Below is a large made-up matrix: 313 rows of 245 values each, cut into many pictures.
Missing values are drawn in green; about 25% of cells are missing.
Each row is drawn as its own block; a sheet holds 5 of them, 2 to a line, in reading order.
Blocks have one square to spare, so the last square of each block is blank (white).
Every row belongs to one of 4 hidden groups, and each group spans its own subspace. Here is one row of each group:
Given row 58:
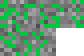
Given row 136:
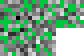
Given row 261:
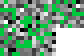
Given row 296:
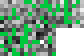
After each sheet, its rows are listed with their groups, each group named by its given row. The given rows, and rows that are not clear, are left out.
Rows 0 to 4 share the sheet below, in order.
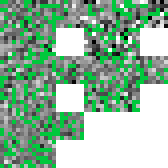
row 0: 136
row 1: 296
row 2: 58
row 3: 296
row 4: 58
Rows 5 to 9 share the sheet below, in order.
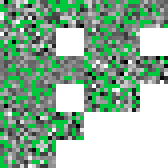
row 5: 136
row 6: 58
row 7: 58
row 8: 261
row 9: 296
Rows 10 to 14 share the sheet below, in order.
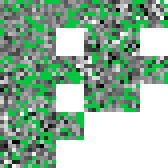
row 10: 136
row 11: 261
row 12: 296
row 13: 58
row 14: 58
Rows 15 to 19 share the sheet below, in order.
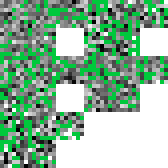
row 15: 261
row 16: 261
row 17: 58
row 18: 58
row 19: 58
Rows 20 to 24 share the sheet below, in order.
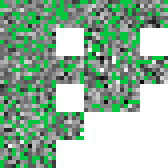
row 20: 261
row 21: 58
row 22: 296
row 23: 136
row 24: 136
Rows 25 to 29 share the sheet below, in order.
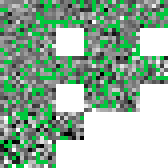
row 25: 261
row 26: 261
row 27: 261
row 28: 136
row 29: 58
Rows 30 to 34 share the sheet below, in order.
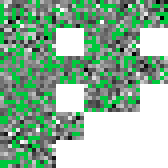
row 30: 261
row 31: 261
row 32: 296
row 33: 261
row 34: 261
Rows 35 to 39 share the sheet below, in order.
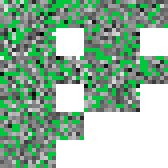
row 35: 58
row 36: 261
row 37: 296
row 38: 261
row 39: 136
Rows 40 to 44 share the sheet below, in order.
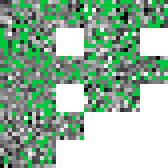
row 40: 296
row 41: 136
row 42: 261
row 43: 296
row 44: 136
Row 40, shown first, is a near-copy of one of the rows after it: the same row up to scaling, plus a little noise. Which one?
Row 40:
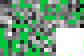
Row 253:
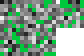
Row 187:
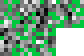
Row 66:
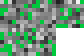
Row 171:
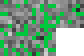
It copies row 171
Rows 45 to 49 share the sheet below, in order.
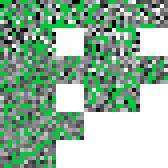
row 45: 261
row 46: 261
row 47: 296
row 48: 136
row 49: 136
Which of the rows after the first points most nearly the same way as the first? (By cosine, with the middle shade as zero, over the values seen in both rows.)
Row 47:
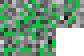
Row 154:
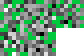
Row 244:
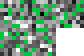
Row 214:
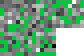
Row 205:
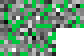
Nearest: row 205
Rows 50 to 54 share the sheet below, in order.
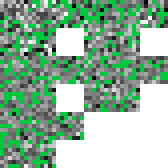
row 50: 136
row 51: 296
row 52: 261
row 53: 261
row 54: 136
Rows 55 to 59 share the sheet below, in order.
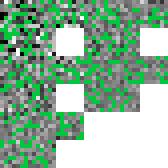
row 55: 136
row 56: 296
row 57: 136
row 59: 58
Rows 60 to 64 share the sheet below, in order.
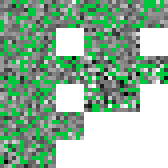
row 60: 261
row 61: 261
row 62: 261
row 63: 58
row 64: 58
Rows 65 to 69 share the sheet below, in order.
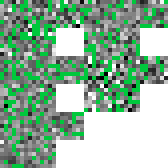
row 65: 136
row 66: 296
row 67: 58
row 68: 136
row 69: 261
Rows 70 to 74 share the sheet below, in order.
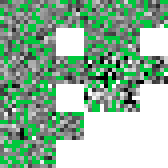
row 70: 296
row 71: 136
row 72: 58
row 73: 136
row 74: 136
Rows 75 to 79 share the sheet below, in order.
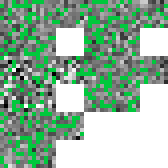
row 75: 136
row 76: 296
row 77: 58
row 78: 296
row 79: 136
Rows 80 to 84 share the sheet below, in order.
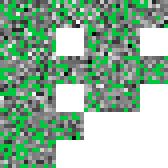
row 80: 136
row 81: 136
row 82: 296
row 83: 58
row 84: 58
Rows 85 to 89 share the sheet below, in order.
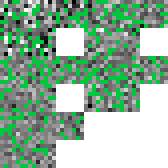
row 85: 136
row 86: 58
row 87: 261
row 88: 58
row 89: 261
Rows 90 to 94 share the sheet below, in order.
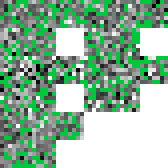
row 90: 58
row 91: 261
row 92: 296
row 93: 296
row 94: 136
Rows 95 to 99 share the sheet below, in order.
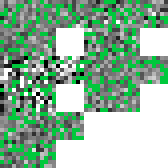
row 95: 136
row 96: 296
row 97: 261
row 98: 58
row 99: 296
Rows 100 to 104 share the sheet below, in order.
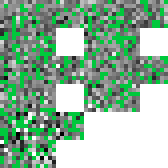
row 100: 296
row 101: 296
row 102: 261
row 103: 58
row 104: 136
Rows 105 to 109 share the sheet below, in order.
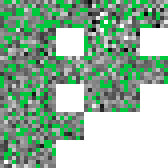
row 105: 136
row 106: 58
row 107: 296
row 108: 136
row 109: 58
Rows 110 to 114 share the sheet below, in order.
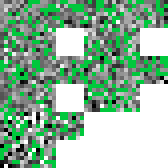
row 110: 58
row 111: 296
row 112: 136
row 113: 136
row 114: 136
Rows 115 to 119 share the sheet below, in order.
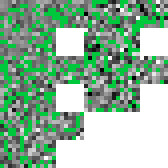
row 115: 261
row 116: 261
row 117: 58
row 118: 136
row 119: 136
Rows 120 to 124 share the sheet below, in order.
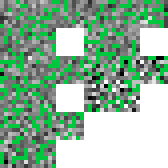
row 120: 136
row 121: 296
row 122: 136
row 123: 261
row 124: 58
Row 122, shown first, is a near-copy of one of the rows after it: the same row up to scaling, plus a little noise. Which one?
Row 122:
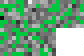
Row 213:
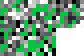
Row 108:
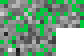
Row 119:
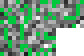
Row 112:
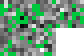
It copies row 213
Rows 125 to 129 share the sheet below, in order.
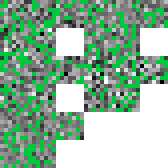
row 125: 58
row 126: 136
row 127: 296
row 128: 261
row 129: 136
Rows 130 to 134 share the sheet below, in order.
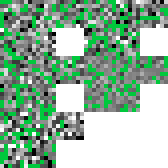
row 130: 261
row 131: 296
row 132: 261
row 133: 261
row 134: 136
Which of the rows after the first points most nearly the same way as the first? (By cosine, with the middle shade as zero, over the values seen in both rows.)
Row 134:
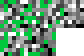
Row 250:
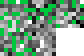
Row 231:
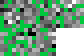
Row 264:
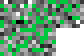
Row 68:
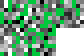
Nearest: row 68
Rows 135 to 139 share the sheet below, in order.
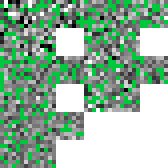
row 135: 136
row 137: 296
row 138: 58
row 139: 58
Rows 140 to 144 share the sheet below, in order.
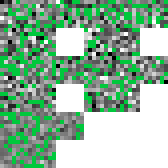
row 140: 296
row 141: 58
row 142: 261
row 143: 136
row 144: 136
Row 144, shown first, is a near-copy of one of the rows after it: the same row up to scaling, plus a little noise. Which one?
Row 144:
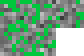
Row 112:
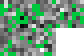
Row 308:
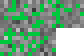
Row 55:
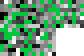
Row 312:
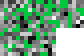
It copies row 112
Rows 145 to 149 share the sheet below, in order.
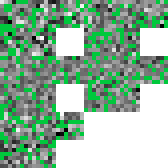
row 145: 296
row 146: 261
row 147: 296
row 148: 261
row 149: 296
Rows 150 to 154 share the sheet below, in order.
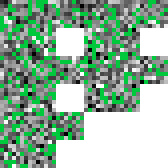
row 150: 296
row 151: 58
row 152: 136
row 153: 58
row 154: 58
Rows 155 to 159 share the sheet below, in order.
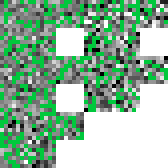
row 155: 296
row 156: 261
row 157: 261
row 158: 136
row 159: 136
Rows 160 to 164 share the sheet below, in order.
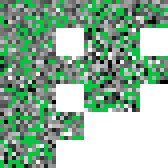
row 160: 261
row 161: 58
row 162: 261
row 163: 136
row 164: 58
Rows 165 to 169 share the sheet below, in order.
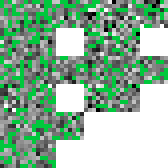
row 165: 296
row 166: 261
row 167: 58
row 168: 58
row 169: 136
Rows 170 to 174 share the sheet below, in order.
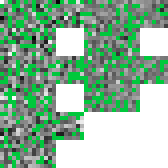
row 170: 296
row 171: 296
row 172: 261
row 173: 136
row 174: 296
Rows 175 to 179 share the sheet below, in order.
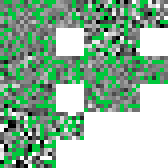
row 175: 296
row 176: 136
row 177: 58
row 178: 58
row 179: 136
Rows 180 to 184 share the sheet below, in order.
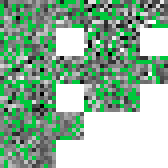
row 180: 296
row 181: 58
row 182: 136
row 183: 296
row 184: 136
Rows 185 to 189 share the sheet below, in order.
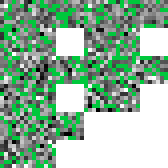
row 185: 58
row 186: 58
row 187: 296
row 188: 58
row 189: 58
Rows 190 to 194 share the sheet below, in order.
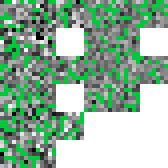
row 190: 296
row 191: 296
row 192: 136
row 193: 136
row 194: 296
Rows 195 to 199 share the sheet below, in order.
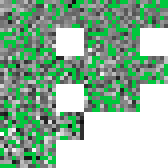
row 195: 261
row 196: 58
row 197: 296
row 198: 296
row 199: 296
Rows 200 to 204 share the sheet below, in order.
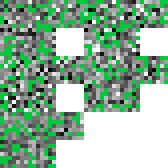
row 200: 261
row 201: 261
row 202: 58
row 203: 296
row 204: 296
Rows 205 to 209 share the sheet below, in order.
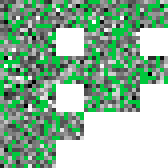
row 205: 261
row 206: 261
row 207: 136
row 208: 296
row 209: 136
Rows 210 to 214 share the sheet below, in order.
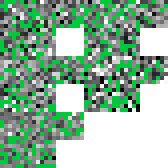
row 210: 136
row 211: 136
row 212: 58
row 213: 136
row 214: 261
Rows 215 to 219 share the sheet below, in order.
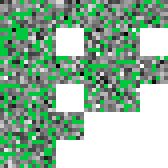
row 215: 296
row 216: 58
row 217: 261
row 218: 261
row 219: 136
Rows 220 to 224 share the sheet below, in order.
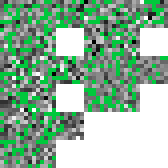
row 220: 296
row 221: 296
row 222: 136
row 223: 136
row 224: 261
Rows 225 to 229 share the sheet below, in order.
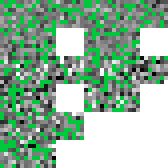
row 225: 296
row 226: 261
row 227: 296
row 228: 136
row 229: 261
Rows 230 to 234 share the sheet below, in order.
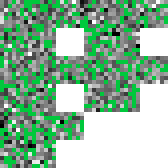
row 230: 136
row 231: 261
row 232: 58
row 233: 58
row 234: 261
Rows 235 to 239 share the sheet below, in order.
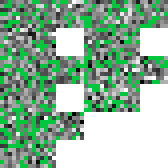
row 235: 261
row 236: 296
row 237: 296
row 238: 58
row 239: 261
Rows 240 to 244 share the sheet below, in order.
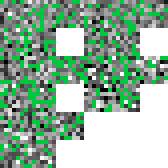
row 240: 136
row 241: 261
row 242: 58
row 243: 261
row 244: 136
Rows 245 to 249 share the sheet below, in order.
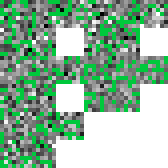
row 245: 261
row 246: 58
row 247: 296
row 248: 136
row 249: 58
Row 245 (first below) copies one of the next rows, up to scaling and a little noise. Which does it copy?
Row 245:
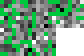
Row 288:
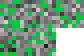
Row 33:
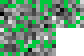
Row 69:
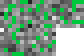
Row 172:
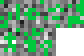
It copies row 33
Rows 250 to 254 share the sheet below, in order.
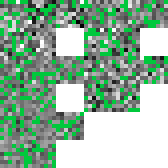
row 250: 136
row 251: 136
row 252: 136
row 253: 296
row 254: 296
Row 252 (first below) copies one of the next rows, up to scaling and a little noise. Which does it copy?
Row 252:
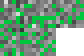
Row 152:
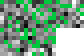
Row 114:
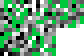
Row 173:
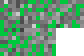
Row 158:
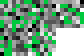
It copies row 173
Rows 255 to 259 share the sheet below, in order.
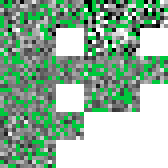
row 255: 58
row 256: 58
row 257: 296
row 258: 296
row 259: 261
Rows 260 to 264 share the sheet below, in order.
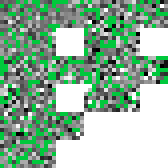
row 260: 261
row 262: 58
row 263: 296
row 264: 136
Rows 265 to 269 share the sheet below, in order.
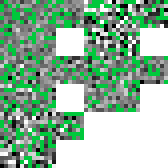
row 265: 58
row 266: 261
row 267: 261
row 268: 58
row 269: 136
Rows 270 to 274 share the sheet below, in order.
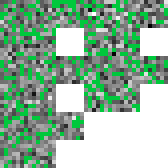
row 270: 296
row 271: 136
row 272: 296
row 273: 296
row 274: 136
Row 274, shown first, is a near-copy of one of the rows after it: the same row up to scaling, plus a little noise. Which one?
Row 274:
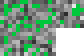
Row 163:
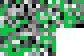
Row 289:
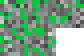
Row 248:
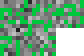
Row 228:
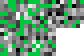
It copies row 163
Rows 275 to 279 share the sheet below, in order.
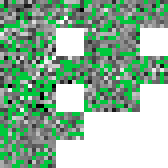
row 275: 296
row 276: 261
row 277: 136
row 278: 296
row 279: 261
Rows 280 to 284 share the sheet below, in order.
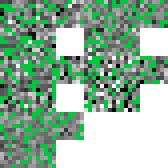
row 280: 261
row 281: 58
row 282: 296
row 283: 136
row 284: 296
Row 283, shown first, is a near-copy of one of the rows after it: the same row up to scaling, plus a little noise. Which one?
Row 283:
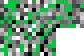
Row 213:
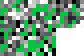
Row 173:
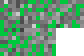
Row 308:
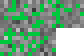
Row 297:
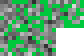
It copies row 308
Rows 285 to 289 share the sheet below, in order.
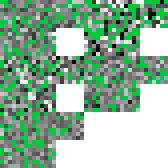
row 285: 261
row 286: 296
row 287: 136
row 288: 261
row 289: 136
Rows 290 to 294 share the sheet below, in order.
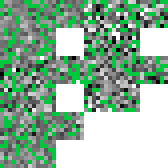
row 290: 136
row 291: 261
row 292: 136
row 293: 58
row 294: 296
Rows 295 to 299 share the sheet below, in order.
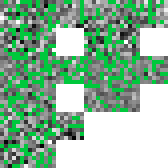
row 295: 136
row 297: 136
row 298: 296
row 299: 58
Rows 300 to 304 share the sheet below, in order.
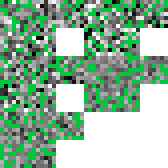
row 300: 296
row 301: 58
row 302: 58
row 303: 296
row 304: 136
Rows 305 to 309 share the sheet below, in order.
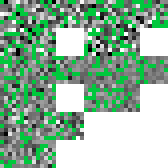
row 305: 136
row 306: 58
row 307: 58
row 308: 136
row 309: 261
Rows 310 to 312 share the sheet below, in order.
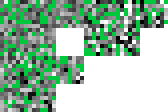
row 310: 136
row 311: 296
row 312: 136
